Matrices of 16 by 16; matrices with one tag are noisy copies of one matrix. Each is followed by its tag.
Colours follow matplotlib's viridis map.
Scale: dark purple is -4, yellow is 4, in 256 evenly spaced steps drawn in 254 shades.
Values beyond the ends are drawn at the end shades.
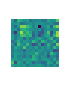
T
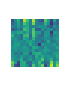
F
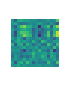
T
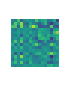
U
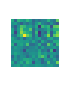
T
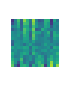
F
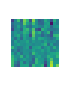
F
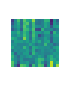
F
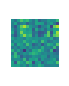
T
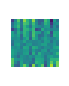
F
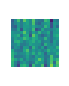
F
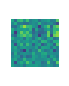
T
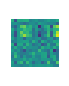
T
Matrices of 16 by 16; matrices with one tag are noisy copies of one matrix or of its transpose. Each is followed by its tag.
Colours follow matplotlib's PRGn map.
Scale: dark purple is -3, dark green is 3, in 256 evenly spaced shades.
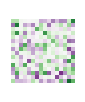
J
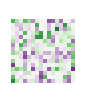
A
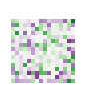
J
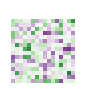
A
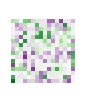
A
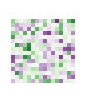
A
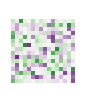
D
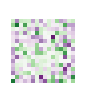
J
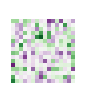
A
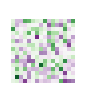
D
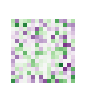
J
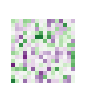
A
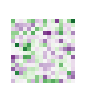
A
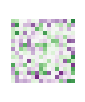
J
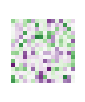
A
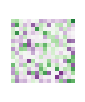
J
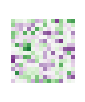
A
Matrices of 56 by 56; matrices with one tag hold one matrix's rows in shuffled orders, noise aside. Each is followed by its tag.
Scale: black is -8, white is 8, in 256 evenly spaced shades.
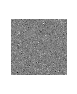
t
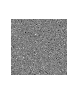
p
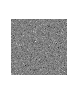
p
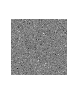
t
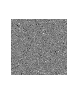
t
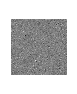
p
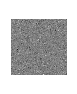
t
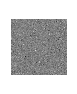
p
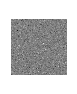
t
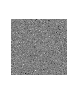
p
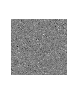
t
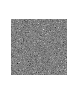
t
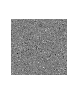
t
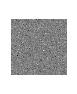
t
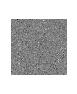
t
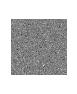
t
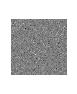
p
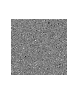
p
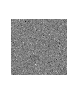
p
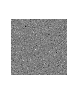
p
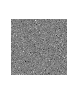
p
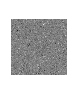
t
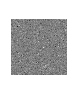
t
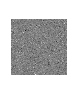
p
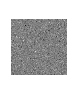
p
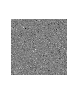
p
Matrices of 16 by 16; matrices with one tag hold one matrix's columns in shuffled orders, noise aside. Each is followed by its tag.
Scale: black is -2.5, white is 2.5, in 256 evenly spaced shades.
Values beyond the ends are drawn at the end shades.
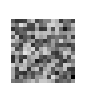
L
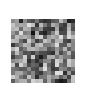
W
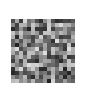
L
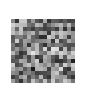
L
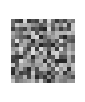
L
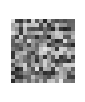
L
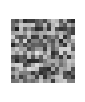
L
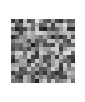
L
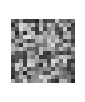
W
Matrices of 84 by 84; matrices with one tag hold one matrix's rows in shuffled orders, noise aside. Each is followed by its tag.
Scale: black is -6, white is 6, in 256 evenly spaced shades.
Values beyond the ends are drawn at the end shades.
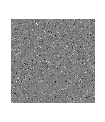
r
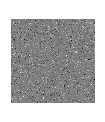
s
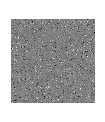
r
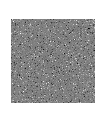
s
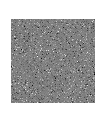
r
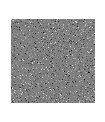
s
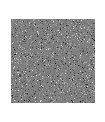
r
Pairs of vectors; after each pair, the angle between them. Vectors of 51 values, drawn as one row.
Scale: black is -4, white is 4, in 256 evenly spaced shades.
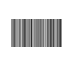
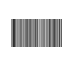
orthogonal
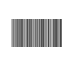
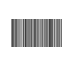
partly opposed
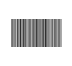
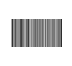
orthogonal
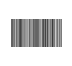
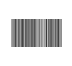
partly opposed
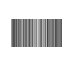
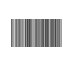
orthogonal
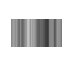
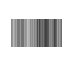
nearly parallel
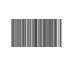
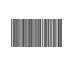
orthogonal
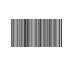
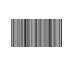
nearly parallel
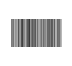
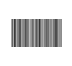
partly opposed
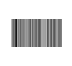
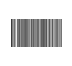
nearly opposite
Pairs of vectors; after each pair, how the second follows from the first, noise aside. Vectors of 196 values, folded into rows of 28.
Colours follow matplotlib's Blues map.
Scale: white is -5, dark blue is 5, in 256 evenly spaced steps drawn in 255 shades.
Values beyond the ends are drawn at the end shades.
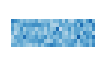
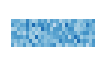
shuffled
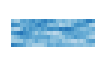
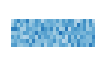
shuffled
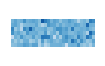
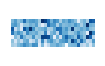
scaled up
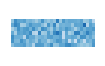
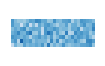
reversed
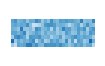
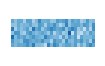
shuffled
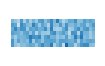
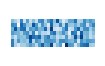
scaled up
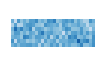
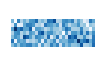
scaled up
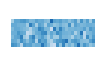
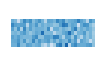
shuffled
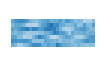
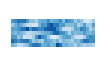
scaled up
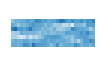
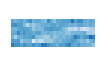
reversed
